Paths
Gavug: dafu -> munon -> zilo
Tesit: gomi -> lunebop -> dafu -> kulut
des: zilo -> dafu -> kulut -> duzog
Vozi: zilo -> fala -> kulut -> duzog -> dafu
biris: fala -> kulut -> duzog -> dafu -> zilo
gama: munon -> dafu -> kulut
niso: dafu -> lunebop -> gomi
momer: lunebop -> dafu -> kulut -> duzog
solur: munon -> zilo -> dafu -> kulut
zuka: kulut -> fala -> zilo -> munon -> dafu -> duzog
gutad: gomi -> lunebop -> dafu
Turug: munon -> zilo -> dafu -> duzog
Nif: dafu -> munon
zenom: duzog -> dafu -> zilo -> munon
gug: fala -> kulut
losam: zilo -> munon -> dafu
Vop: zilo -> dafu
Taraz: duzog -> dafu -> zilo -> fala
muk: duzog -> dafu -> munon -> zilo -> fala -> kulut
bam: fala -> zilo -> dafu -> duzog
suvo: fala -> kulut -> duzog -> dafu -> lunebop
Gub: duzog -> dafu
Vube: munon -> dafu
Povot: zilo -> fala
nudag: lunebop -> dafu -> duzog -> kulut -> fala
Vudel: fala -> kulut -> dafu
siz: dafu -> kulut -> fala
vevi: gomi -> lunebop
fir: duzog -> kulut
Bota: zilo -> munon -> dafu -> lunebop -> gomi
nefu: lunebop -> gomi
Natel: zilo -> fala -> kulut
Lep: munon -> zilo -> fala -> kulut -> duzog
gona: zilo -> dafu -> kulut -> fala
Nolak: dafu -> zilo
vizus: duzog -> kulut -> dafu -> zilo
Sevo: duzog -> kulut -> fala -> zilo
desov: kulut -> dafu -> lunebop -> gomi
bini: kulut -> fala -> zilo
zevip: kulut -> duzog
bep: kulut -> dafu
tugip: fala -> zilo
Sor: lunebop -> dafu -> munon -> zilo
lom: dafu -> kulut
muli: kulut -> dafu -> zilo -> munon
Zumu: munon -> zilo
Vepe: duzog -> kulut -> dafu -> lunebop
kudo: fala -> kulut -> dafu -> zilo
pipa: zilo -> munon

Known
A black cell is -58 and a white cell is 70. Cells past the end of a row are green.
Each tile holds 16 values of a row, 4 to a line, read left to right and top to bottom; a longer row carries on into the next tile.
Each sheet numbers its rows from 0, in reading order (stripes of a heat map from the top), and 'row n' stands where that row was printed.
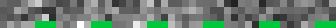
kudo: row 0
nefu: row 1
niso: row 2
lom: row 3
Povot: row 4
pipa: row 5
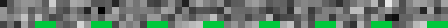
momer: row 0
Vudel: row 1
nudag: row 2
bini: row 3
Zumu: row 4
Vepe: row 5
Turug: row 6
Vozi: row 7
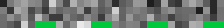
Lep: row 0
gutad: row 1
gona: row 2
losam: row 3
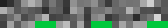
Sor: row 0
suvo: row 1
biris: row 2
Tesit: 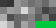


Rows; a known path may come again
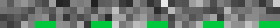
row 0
pipa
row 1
Povot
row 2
Natel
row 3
Gavug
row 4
gug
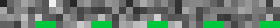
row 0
des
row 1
tugip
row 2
Sevo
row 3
Vepe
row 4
Nif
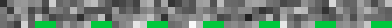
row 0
Lep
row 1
vizus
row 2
desov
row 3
niso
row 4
Nolak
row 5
solur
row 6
fir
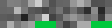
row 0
biris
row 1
bep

